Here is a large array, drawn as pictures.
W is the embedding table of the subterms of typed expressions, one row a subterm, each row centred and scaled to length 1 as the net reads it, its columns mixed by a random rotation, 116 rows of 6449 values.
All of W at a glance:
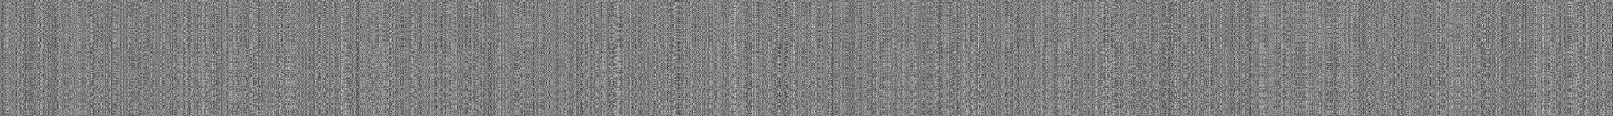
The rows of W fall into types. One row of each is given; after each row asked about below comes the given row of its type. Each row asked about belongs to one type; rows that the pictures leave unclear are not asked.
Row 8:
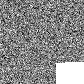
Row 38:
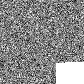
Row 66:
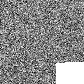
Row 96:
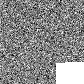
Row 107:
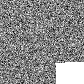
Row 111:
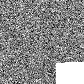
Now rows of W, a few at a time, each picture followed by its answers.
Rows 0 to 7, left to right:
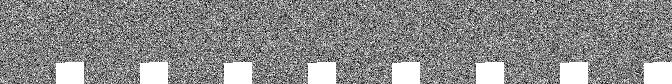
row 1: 8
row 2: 107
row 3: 107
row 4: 66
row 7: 111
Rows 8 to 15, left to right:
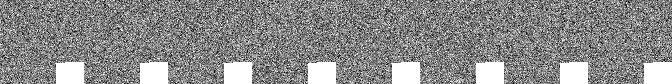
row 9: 38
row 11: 66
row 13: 111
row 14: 8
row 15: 107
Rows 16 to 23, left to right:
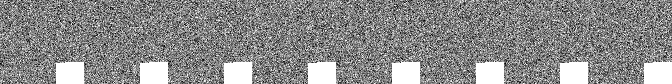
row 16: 8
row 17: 38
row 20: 38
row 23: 96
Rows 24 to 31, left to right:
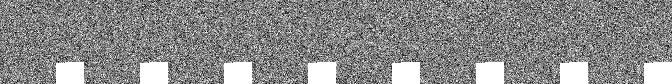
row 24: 38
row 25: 38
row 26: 38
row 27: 38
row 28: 66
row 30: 96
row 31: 38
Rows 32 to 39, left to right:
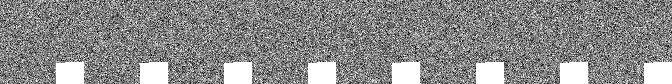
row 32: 111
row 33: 107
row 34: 66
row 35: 96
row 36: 111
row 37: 66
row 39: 38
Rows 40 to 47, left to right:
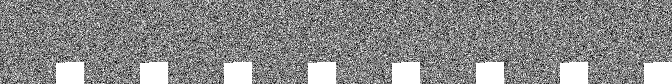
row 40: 38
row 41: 96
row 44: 96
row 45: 38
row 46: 38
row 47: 96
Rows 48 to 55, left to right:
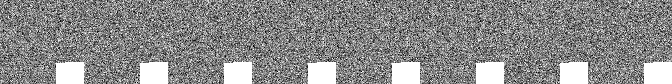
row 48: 8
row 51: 107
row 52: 107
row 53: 8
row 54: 66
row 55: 8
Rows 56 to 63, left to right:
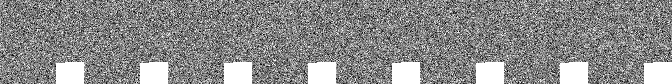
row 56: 96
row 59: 66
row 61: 38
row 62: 111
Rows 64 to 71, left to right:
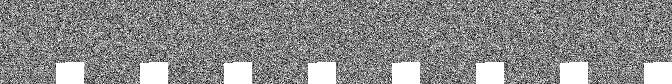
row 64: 8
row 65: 66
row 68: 8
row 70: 38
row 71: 8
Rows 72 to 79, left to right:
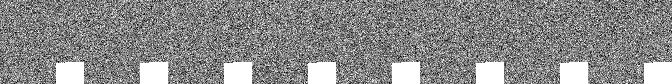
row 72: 38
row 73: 111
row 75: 66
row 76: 111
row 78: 8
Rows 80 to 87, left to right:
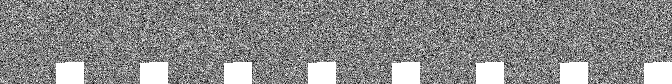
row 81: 8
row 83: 8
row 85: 96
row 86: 107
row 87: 96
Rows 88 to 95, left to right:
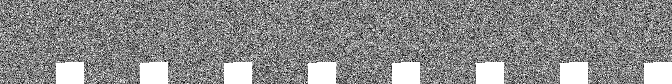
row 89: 111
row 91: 66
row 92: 66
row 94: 8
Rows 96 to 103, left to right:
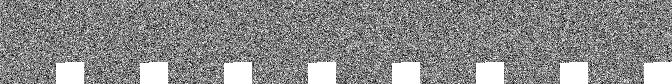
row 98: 66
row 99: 8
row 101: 38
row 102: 8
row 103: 111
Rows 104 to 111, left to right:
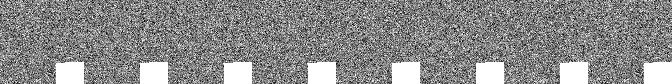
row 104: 111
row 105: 8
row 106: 107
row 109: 66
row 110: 111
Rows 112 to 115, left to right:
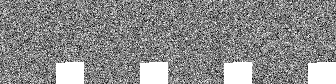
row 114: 111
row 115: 66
